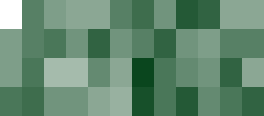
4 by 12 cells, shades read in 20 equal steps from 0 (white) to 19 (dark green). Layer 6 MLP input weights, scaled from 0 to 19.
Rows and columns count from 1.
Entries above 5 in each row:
11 12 12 12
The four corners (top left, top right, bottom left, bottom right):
0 9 14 16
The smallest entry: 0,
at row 1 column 1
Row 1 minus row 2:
-10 0 -4 -2 -7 2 2 -5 6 6 -4 -4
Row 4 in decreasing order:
18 17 16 15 14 14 14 12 11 11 9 8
